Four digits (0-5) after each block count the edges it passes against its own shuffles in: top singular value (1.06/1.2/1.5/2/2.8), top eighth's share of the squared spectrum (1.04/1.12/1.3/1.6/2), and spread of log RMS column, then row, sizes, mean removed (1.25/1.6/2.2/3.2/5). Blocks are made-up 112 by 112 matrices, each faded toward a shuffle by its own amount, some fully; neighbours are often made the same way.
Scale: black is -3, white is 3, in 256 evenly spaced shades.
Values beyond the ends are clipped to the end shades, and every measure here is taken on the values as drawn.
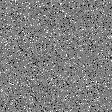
0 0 0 0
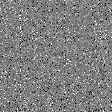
1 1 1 0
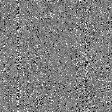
2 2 3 1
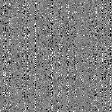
2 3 4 2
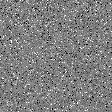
0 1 1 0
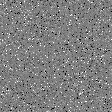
0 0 0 0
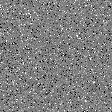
0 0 0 0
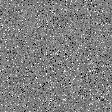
1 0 1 1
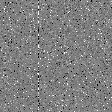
3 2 1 0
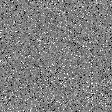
0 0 1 1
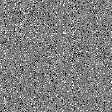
1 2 3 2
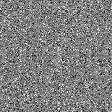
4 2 1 1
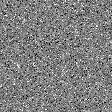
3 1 0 0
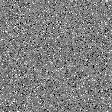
3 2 0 0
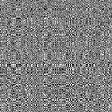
5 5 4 4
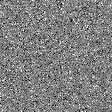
0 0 0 0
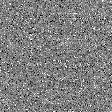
3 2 1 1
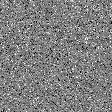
1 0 0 0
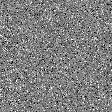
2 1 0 0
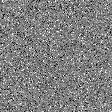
0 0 0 0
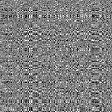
5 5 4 4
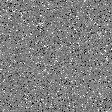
0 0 0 0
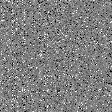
1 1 2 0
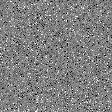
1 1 1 0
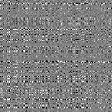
5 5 3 4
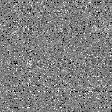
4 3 1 2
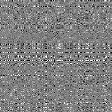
5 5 3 4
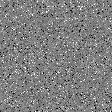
2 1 0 0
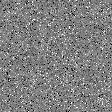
2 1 0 0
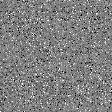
3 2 1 1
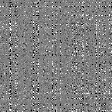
2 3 4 3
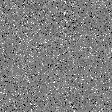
1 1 1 1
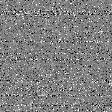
1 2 0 3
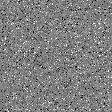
1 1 0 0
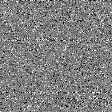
1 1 0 2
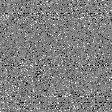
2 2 0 2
